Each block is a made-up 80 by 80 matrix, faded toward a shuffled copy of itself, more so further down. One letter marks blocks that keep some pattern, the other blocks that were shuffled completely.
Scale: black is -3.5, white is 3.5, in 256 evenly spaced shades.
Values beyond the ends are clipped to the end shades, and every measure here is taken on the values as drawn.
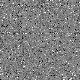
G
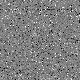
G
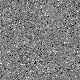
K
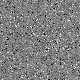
K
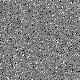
G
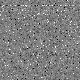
G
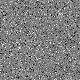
G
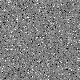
K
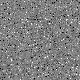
G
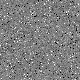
K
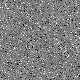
K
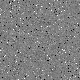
K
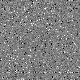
G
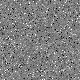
K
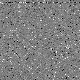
G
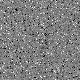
G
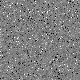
K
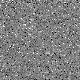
G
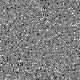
G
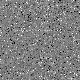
G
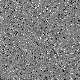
G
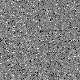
G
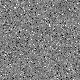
K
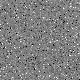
K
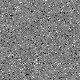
G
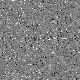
G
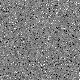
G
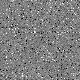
G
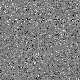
G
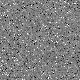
K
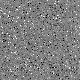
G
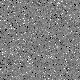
K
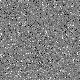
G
